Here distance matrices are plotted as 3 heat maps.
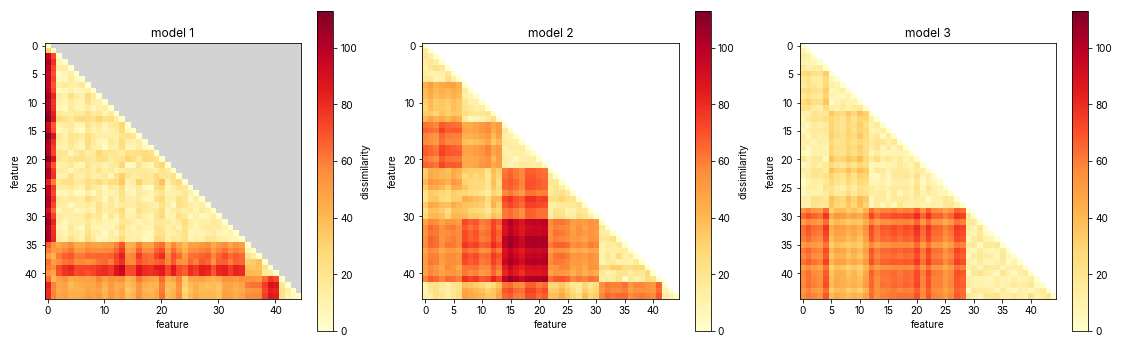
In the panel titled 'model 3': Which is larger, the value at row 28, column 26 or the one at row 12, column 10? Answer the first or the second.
the second
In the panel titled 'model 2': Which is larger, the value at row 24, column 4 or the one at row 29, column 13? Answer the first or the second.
the first
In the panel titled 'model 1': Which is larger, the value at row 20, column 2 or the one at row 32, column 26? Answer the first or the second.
the first
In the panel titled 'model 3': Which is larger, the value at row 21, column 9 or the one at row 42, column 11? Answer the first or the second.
the second
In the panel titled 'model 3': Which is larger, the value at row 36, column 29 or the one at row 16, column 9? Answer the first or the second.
the second
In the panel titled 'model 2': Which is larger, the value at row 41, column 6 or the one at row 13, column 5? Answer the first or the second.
the first
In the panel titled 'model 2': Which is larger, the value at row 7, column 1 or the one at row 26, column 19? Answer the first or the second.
the second
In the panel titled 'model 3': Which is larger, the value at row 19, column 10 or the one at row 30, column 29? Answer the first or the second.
the first
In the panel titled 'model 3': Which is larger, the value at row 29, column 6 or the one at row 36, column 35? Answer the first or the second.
the first
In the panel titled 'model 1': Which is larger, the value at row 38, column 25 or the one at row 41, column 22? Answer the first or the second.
the first
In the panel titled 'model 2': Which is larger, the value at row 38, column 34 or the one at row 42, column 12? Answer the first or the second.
the second
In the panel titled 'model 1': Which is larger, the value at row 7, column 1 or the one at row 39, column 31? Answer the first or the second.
the second
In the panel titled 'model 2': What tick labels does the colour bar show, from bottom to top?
0, 20, 40, 60, 80, 100
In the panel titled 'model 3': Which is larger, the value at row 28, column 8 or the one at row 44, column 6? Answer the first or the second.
the second
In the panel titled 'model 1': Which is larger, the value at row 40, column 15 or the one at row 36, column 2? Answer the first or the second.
the first
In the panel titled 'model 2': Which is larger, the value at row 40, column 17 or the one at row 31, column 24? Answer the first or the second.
the first
